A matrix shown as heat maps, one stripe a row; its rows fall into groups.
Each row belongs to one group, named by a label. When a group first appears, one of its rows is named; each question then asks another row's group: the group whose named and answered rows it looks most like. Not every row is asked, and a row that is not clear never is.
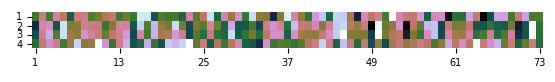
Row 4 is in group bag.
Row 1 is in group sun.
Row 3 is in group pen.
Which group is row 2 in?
pen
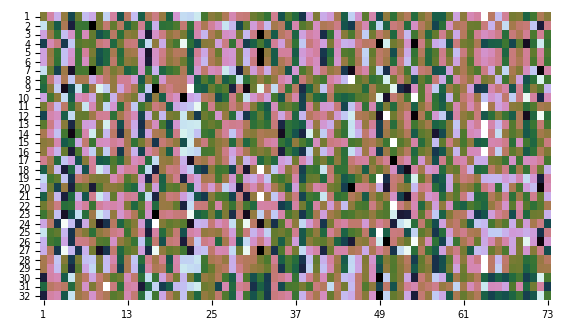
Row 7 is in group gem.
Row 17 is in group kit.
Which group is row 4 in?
pen
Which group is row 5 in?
kit
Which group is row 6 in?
kit
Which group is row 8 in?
pen
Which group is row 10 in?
gem
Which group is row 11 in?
bag
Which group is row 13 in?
bag
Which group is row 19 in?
gem
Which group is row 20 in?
gem
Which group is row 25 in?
gem
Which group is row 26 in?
gem
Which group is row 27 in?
kit
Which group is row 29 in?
bag
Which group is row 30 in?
pen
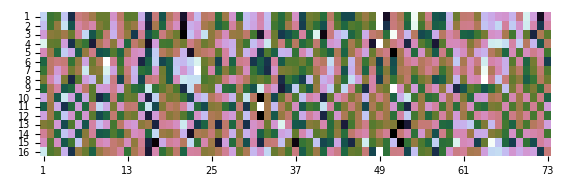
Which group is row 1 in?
gem
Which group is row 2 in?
gem
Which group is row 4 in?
gem
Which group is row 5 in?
kit
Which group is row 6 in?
bag
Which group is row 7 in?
bag
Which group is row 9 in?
sun
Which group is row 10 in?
kit
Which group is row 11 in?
sun
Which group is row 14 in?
kit
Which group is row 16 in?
gem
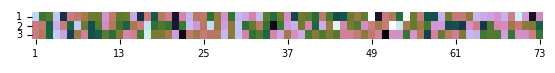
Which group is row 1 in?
gem
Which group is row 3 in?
kit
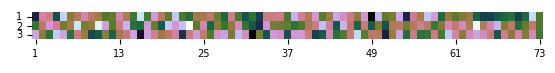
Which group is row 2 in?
bag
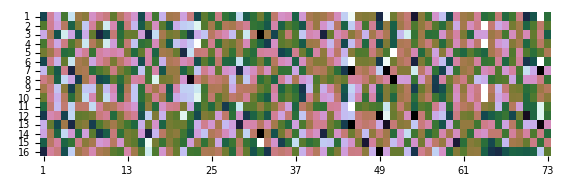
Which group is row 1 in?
pen
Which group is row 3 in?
kit
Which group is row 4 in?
bag
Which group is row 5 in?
sun
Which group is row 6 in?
pen
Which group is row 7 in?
gem
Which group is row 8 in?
kit
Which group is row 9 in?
bag
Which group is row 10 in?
bag
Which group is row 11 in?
pen
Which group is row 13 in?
gem
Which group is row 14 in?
kit
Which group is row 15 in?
sun
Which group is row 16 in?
pen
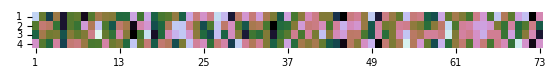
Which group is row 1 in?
gem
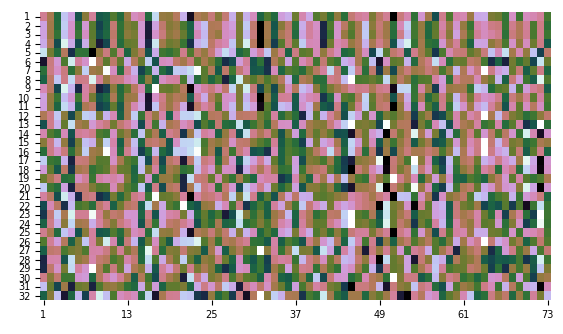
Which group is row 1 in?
kit
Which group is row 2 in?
kit
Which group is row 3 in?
kit
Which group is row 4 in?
kit
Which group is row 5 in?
gem
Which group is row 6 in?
pen
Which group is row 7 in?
bag
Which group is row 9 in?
kit
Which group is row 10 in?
kit
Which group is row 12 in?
bag
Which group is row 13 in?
pen
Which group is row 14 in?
gem
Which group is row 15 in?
bag
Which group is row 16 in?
bag
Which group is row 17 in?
gem
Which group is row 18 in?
gem
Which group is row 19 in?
sun
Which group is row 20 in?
gem
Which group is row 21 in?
kit
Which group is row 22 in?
pen
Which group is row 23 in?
pen
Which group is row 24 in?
pen
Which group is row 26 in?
bag
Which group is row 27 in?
sun
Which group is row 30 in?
sun
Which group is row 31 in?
gem
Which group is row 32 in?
sun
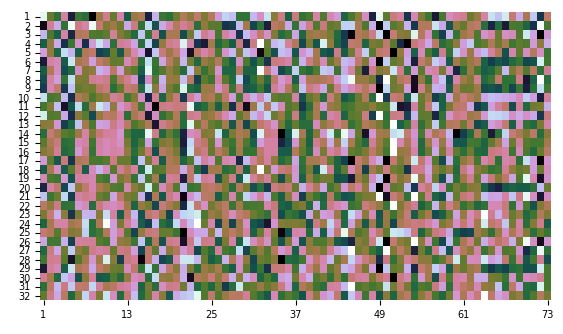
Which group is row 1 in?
gem
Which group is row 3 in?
gem
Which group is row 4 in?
sun
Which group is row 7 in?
sun
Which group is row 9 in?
pen
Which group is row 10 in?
gem
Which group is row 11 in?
sun
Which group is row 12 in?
gem
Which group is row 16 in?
sun
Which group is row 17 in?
gem
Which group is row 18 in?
sun
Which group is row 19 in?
gem
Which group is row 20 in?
pen
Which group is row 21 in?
gem
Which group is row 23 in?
bag
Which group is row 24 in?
bag
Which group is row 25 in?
sun
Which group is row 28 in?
bag
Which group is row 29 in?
pen
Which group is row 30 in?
kit
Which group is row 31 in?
pen
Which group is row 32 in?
bag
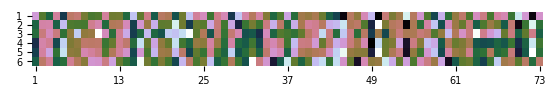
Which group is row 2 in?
pen
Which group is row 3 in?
bag
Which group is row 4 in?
pen
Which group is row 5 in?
pen
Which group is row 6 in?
sun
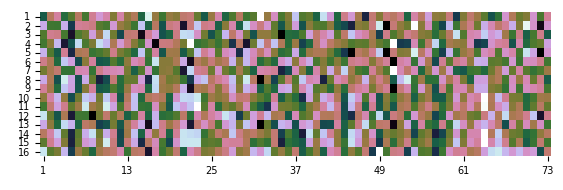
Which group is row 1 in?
sun
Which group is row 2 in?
gem
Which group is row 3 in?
bag
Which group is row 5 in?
gem
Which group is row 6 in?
kit
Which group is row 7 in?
sun
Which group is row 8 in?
kit
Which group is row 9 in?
kit
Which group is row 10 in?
bag
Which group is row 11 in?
bag
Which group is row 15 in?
bag
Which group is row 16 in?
gem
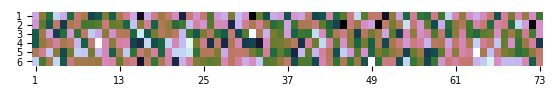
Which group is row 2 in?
gem
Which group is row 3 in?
sun
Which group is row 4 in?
bag
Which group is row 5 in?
bag
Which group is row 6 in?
gem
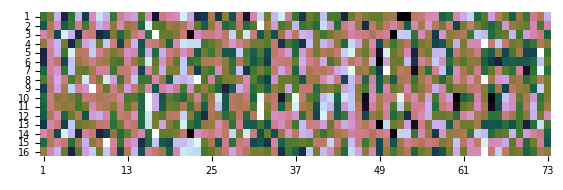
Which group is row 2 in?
sun
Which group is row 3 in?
kit
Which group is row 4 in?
bag
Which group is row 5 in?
pen
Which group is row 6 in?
pen
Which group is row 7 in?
pen
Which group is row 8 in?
bag
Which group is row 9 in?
pen
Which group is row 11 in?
sun
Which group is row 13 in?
pen
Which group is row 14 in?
kit
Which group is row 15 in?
bag
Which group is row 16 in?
bag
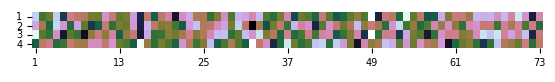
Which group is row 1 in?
gem
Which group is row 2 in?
kit
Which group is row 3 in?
gem
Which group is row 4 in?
sun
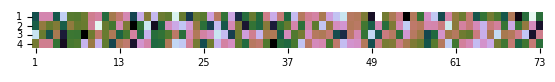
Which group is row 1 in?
pen
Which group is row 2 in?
bag
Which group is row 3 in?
gem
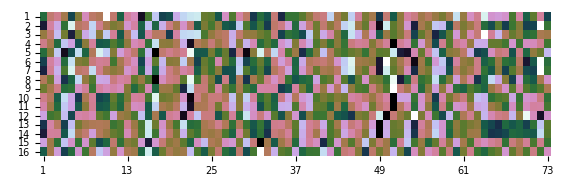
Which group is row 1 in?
bag
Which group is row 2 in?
pen
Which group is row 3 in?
bag
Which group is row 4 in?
kit
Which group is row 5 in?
sun
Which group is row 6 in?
pen
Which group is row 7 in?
pen
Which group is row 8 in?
sun
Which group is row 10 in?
kit
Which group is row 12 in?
gem
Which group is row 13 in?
pen
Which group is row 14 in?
pen
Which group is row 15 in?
kit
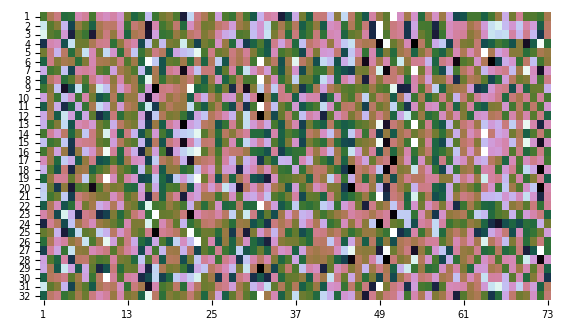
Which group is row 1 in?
sun
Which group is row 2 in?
gem
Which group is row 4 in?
pen
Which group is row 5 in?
bag
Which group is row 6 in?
sun
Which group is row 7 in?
gem
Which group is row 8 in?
sun
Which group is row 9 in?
sun
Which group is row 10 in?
kit
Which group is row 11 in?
sun
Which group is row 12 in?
kit
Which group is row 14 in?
bag
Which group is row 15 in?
gem
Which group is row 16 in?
bag
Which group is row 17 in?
kit
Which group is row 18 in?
gem
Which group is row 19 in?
bag
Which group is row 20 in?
gem
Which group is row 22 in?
sun
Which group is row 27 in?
pen
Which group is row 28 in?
gem
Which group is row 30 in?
bag
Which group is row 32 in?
sun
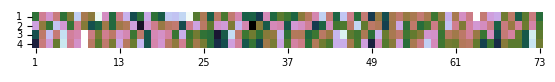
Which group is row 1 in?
bag
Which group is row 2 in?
kit
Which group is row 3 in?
pen
